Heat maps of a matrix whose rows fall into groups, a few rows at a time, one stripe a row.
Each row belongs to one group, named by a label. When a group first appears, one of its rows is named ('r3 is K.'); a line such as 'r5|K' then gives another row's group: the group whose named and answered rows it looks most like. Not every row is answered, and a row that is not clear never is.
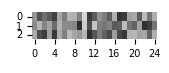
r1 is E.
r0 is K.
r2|K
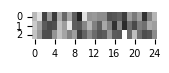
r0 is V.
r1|V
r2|E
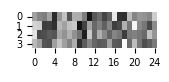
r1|E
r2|V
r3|E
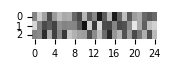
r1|V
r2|K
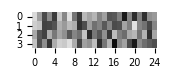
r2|K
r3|E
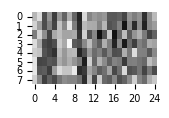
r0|V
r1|V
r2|E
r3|V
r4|E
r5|V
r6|E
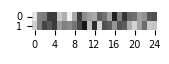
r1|V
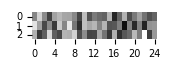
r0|E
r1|V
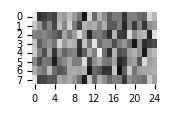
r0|V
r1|V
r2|K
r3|E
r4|V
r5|K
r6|K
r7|V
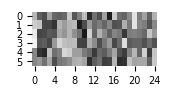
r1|E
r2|V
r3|E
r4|K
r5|K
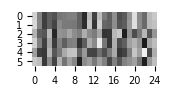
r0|V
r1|V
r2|K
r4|K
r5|V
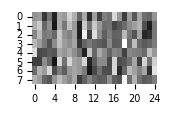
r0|K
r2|E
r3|E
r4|V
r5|K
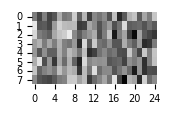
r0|K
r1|E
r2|E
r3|E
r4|K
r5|V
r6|E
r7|K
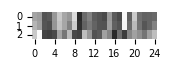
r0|E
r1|E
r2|V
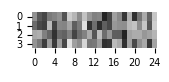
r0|K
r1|K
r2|V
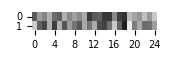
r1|K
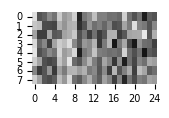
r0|E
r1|E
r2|K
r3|E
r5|V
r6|K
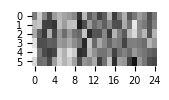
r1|E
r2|K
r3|V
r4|E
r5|E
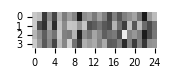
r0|V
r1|K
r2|E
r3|V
